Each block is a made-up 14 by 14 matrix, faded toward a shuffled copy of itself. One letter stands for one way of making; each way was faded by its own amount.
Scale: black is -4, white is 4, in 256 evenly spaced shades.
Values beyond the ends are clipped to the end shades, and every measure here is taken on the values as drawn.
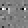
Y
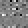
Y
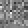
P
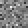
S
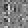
P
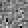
S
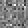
P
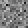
S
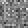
S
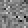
S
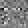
P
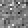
S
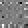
Y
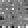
Y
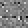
S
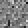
S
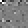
Y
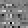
Y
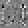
P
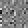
P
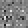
P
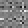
Y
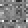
Y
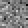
S
